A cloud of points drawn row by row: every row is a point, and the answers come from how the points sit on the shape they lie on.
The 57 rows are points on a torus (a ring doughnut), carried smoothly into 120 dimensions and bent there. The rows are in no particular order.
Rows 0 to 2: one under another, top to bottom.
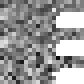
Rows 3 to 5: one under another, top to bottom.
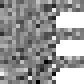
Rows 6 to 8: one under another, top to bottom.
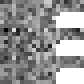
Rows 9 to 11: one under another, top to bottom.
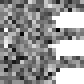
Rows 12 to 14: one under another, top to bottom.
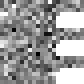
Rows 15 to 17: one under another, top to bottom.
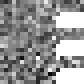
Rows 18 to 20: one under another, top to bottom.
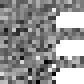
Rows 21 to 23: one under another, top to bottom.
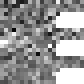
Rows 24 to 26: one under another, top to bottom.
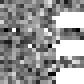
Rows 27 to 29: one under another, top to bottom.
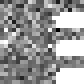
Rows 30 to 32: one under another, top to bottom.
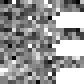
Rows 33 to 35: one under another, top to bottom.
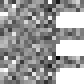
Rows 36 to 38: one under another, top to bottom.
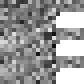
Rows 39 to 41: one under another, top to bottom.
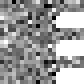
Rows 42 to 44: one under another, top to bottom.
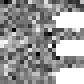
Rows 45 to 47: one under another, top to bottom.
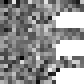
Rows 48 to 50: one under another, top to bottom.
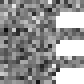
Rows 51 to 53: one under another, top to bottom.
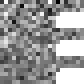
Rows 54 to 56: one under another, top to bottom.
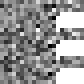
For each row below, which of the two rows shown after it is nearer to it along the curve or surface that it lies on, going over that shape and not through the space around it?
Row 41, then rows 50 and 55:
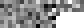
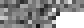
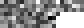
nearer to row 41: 55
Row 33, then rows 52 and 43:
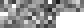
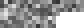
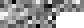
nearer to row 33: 43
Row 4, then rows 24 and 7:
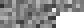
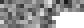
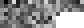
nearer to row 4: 7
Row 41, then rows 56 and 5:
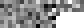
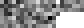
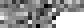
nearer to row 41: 56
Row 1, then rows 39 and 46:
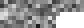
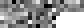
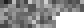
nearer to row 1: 39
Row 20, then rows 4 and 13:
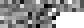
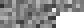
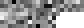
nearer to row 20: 13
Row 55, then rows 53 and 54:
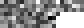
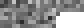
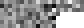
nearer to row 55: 54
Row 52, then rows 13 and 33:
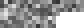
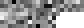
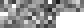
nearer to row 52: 13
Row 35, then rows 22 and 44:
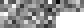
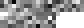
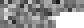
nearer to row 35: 22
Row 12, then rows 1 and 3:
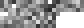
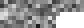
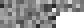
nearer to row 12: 3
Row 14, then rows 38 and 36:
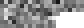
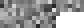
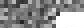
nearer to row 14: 38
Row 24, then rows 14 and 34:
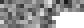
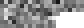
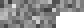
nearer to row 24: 34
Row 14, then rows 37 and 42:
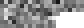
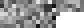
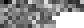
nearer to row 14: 42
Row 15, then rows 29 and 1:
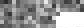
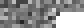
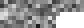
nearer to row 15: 29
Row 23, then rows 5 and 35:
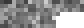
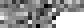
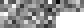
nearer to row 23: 35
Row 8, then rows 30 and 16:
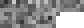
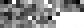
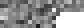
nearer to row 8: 16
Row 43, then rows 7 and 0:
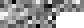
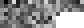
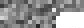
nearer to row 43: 0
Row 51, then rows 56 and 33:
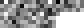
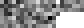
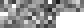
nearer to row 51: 33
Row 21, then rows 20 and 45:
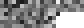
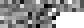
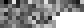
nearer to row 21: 45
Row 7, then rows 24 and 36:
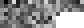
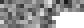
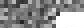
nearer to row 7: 36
